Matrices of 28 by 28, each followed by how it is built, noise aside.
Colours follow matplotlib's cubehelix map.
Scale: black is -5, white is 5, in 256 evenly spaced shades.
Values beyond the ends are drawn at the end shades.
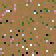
sparse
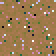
sparse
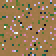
sparse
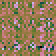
low rank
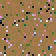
sparse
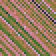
Toeplitz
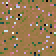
sparse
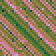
Toeplitz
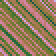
Toeplitz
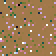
sparse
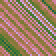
Toeplitz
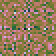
low rank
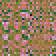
low rank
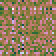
low rank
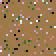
sparse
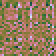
low rank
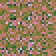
low rank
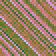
Toeplitz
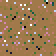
sparse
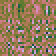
low rank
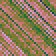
Toeplitz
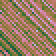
Toeplitz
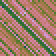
Toeplitz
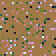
sparse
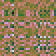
low rank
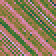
Toeplitz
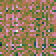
low rank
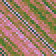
Toeplitz
